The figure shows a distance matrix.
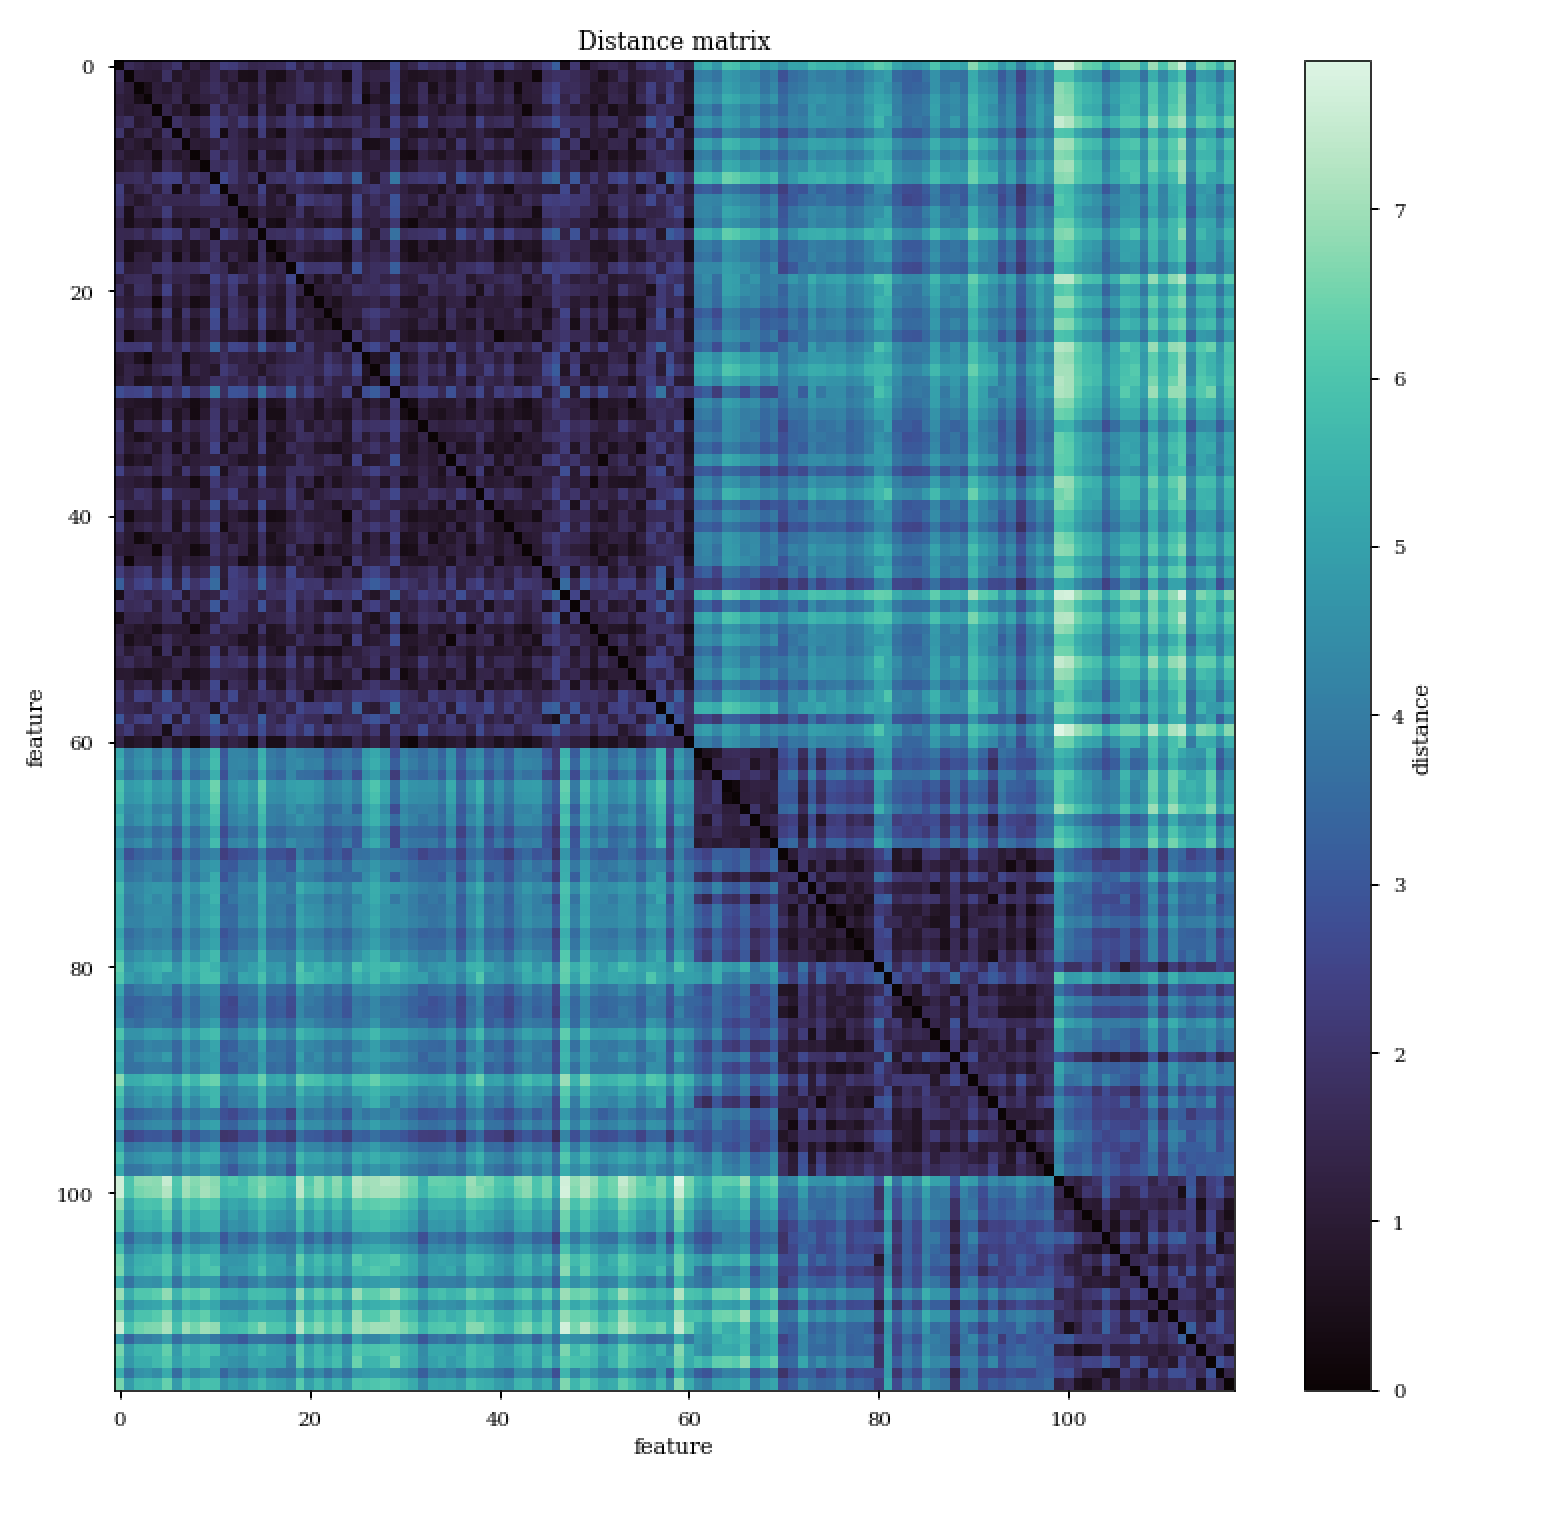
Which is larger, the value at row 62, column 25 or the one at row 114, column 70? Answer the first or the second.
the first
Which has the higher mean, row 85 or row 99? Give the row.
99
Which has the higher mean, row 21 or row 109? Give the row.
109
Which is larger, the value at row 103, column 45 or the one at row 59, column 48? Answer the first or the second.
the first
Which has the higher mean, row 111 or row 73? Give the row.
111
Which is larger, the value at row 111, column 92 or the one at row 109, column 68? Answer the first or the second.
the second
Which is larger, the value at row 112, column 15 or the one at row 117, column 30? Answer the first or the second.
the first
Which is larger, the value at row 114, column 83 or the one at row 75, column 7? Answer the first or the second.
the second
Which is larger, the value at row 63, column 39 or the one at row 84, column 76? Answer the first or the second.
the first
